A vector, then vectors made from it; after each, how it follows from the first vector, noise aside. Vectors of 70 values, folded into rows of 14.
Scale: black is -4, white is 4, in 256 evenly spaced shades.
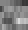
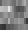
reversed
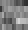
copied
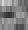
wrapped around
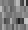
sign-scrambled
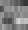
copied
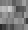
reversed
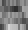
wrapped around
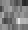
copied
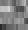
reversed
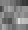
copied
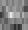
wrapped around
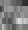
copied
